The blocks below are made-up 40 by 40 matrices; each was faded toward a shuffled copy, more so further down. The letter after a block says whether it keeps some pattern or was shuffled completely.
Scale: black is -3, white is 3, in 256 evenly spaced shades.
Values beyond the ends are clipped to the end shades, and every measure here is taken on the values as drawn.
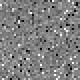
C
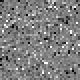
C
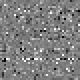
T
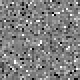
C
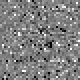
T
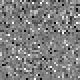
T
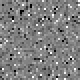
C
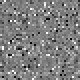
T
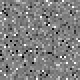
C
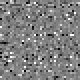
T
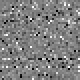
T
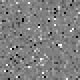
C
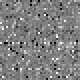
T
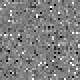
C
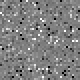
C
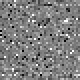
T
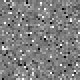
C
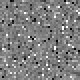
C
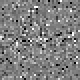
T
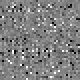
T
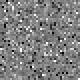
C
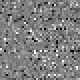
T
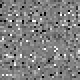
T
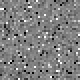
C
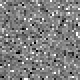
C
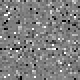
T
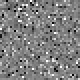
C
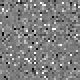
T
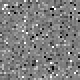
C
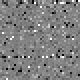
T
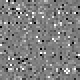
T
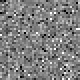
C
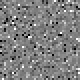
C
